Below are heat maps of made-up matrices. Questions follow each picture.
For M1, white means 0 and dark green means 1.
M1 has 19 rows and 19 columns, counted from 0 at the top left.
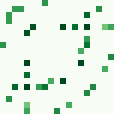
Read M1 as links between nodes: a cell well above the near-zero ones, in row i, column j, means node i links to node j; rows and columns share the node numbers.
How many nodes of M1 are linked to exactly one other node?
10
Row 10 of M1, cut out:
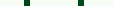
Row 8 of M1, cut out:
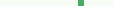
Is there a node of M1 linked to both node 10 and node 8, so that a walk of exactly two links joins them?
yes
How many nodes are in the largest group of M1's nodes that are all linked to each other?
2
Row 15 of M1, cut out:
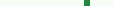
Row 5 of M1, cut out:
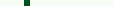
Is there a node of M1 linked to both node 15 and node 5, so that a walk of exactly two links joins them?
no
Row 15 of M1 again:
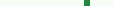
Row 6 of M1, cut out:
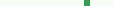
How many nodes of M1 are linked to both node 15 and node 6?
1
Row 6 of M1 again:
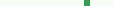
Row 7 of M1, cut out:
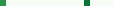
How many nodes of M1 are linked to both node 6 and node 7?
1
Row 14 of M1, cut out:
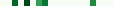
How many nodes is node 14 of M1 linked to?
5
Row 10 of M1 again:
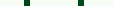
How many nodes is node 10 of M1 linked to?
2
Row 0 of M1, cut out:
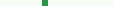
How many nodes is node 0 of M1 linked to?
1
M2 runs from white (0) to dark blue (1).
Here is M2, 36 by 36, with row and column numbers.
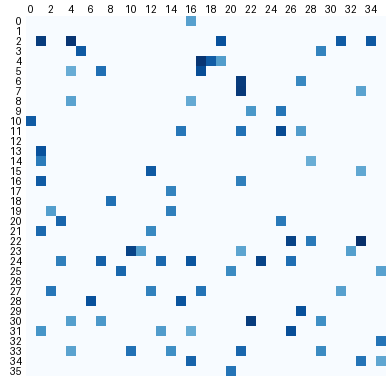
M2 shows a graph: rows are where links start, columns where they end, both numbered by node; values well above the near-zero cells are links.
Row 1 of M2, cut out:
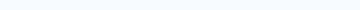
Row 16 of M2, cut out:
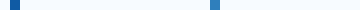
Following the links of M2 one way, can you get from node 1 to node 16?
no
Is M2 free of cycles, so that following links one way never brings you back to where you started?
no
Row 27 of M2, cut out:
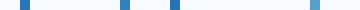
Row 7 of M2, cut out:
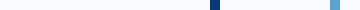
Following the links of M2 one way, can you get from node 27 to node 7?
yes
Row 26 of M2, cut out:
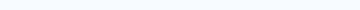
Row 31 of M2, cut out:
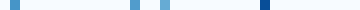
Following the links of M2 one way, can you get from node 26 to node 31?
no
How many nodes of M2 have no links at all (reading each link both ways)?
0
